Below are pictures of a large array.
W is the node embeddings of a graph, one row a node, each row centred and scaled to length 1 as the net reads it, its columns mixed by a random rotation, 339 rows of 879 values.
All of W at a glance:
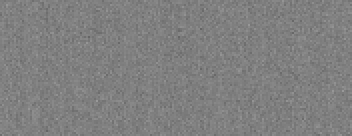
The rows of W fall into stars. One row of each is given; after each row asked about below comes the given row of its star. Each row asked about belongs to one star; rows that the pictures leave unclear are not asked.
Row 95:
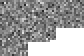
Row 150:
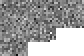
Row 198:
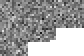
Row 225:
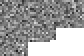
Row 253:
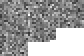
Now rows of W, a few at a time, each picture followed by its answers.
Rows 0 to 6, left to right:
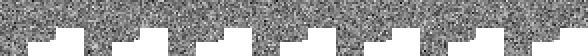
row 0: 198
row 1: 198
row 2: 225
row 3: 225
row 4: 95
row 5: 198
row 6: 253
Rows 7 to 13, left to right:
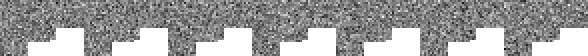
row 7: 198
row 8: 150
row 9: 95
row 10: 150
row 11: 198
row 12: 253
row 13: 150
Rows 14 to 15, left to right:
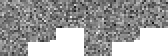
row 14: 253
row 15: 225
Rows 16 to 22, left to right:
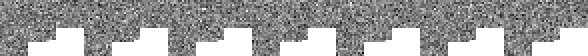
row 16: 95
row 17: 198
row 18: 150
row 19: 150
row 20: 95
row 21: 253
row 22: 253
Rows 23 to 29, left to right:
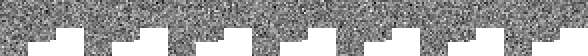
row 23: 225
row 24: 253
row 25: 150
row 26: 95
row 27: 150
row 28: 95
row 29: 253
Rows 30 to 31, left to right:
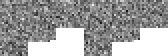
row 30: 150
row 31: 95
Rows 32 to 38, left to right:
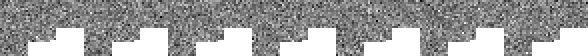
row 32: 225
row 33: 225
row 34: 95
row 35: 225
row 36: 95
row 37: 225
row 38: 225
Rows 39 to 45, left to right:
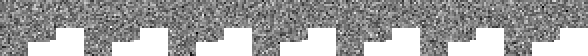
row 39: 95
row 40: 198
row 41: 253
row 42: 253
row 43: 95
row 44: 150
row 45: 150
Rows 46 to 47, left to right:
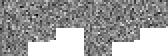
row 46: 95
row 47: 225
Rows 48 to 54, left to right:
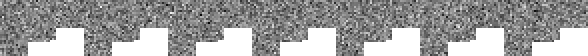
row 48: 150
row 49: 253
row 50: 253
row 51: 225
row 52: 225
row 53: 150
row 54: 225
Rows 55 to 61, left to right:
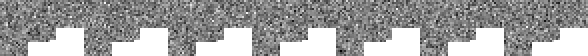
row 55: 253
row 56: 225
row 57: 253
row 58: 95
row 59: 198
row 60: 95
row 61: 95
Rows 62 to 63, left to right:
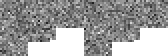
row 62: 198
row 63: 225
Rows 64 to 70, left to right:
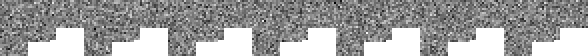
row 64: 225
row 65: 198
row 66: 95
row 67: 225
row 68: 225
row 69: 225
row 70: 150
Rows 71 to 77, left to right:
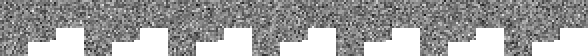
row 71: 253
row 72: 150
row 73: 253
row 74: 150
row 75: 95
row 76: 225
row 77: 150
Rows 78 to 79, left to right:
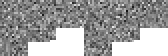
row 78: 253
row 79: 95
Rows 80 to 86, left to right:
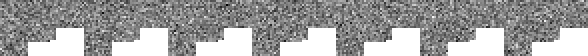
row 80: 225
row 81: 225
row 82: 150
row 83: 225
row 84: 150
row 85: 198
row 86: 198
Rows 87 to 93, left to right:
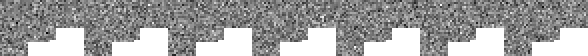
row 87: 95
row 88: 150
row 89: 225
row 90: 253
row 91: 253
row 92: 253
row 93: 150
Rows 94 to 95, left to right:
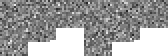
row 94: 253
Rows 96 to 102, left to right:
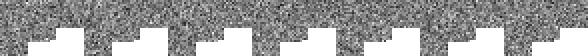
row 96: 150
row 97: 253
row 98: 95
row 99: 253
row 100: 225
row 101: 253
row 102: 198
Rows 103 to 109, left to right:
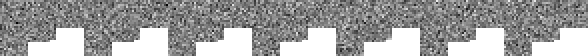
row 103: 95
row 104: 253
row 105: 95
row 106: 95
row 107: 198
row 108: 95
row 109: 150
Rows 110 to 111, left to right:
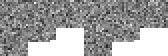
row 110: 225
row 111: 150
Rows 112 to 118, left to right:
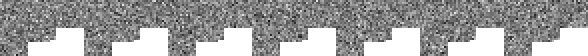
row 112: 198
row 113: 95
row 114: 225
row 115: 95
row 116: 253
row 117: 198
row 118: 253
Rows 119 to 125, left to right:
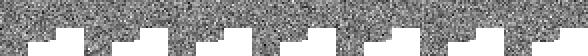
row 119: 95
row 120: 198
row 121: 150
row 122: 150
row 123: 198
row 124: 253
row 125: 198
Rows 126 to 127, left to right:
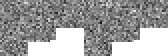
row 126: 150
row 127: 95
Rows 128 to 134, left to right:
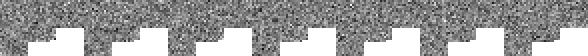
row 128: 150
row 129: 198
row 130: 198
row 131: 225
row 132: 253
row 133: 253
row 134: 253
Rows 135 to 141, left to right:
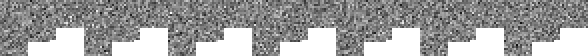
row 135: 253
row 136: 225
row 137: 95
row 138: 253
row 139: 225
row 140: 225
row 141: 150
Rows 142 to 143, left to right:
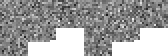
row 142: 150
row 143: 150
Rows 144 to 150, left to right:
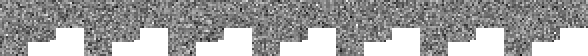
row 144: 253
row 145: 150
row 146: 198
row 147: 150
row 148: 225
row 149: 225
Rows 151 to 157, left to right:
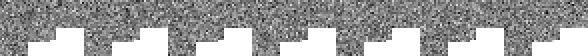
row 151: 225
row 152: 253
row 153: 95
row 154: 95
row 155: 150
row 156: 225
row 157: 95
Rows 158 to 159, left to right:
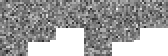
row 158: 198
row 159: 95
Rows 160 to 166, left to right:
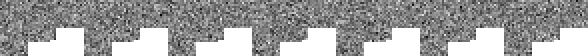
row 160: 225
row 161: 95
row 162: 225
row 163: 198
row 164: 198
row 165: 253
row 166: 95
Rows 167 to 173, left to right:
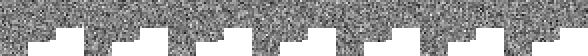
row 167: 253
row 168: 198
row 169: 253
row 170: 150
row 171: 253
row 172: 150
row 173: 198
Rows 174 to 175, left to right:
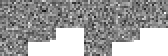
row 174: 253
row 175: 95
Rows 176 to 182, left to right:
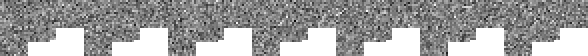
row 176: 198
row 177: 253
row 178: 150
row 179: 253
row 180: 253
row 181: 253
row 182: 150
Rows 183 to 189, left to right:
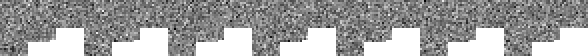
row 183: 150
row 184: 225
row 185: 225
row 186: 198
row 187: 198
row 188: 198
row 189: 225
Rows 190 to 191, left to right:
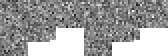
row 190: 198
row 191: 95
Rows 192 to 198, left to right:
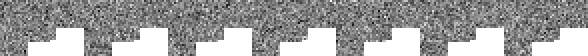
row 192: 225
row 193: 95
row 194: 95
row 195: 198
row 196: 95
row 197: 225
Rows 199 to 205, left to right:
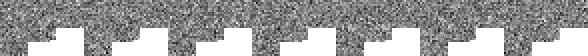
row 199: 150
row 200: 198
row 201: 150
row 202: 225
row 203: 95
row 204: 253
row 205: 198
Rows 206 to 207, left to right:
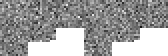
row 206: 150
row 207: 150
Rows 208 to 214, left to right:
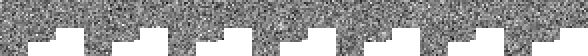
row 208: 198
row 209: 225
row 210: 95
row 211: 253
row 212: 225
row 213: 198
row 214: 198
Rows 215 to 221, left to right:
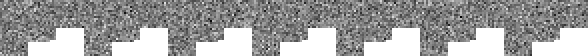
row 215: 150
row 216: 225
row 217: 253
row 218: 253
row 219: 225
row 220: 95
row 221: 150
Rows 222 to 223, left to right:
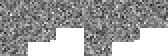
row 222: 225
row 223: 253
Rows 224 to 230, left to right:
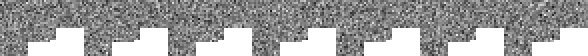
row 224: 225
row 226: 95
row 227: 150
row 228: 225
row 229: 150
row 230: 95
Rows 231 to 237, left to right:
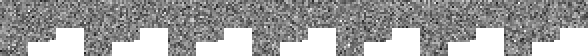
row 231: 198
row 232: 95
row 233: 95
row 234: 225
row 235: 198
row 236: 95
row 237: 253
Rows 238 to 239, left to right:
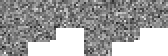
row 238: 150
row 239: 198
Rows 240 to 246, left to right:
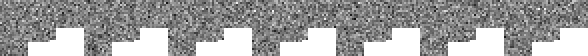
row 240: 95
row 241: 225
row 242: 253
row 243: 150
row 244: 150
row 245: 253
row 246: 95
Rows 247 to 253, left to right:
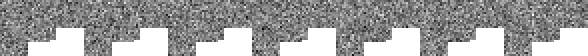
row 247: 95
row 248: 150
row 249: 253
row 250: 198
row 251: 198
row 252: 198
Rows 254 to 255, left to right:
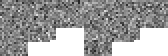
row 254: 225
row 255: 150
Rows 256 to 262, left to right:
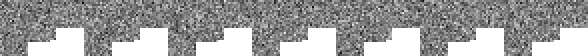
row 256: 225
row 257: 225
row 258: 253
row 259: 225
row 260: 198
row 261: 225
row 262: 95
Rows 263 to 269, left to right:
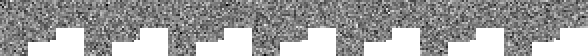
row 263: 225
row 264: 150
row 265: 95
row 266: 95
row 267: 225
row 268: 150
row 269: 253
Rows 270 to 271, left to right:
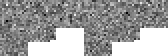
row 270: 150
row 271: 150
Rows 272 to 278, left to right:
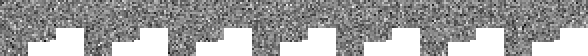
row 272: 95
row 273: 150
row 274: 198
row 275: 95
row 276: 150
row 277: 150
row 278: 253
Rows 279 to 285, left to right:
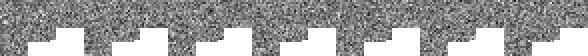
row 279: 198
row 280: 150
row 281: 253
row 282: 95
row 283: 253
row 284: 198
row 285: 150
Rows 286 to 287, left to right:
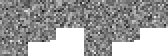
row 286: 253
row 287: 253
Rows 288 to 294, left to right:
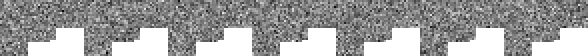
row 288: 95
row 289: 198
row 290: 253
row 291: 150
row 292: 253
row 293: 198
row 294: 253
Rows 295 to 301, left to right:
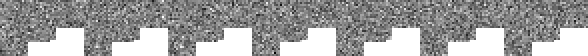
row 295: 198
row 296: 198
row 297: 198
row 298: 253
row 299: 198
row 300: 150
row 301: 150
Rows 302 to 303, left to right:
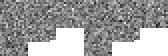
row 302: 95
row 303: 150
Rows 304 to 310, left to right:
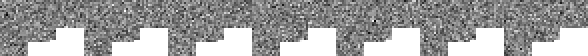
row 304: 253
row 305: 150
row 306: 253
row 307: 95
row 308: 198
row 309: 225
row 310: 198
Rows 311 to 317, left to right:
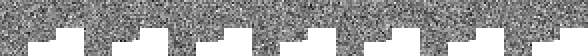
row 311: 253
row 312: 198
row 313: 95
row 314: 150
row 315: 95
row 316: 95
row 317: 95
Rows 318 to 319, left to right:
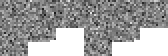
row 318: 150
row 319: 225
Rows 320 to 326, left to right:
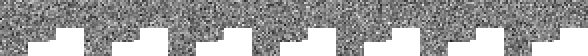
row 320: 95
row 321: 253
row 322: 225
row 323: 198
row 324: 253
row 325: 225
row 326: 95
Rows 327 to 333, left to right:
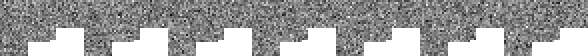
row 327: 95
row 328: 95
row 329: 225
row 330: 253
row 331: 198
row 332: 150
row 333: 150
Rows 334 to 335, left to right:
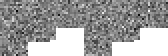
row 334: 198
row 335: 150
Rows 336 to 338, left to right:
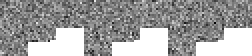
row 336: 225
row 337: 198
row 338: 198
